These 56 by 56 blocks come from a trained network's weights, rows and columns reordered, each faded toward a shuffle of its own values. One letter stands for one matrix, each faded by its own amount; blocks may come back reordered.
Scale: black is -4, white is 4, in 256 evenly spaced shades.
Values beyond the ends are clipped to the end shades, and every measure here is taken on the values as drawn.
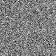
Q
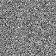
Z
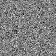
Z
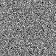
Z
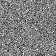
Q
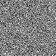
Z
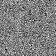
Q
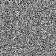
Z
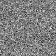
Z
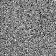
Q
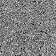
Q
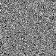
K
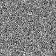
K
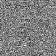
Z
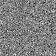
Q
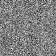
Q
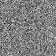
Q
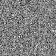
Q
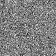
Q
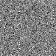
K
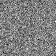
Q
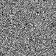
Z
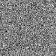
Z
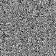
K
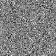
Z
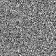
Z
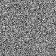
Z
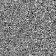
K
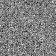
Q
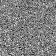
Q
